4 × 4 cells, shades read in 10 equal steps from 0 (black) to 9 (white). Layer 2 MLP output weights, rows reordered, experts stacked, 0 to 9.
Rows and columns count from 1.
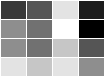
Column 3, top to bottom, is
8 9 7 8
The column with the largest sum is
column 3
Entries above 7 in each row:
1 1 0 2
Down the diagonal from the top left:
2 4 7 5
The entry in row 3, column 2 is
4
